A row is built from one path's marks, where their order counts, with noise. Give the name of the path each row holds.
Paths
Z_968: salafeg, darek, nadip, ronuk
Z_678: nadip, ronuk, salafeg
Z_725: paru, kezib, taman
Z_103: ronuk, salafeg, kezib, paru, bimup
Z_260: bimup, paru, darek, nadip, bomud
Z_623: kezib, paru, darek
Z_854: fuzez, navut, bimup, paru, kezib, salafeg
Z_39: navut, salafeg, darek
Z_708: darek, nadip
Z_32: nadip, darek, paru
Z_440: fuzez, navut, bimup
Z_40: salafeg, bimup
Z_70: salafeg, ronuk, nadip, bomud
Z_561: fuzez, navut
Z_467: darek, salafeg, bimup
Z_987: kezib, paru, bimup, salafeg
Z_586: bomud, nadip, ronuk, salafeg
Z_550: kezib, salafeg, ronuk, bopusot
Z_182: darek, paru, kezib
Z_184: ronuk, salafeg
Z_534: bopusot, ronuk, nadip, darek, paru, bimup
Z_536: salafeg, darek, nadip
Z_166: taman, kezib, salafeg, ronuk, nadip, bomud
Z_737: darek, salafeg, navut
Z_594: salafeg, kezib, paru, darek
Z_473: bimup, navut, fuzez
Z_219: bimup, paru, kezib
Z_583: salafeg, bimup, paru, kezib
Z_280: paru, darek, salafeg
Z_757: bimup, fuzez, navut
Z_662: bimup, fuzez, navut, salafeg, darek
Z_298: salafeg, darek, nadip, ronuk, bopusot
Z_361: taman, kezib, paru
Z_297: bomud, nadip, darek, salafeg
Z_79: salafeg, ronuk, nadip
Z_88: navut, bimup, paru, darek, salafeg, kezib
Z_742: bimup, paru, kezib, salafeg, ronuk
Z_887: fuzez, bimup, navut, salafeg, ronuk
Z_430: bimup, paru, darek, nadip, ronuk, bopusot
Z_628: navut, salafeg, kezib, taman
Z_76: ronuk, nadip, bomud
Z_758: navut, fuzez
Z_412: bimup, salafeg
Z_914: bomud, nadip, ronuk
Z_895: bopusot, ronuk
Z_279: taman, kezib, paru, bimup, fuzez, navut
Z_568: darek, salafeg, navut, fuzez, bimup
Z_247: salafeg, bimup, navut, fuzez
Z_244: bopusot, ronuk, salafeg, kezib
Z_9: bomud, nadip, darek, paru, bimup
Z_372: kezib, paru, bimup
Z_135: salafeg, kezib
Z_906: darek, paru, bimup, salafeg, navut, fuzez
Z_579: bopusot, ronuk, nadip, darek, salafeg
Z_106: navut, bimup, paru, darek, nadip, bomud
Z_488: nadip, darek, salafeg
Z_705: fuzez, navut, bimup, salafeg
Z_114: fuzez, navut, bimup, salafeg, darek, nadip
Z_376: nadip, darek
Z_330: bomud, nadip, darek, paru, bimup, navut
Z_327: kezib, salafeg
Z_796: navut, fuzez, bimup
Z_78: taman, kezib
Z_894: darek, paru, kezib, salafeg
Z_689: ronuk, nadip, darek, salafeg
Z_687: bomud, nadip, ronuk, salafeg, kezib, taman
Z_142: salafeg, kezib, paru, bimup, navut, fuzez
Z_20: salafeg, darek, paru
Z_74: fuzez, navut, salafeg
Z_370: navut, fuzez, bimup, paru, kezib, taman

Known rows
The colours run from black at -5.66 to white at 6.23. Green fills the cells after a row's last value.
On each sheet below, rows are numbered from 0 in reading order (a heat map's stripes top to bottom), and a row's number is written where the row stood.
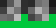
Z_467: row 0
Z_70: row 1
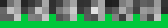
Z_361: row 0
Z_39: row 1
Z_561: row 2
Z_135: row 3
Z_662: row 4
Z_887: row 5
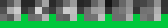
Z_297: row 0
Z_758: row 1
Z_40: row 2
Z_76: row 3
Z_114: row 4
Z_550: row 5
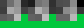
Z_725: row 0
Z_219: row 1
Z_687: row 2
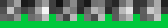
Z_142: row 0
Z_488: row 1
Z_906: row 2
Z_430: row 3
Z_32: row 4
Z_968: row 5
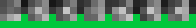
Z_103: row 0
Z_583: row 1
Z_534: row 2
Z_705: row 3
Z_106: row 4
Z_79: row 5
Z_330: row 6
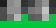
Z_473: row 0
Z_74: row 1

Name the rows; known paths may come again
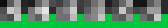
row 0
Z_708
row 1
Z_623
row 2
Z_327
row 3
Z_184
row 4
Z_142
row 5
Z_894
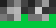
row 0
Z_372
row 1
Z_796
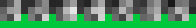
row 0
Z_737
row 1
Z_166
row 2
Z_32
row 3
Z_78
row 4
Z_757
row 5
Z_280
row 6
Z_430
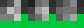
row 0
Z_39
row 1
Z_678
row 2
Z_854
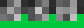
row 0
Z_279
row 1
Z_534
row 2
Z_887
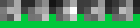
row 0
Z_247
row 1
Z_76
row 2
Z_376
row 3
Z_330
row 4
Z_9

